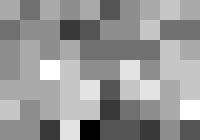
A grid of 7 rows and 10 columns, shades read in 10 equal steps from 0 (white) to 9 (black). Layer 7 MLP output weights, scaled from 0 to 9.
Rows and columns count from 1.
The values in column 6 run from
4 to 7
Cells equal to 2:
12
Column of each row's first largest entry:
6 4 5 1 6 6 5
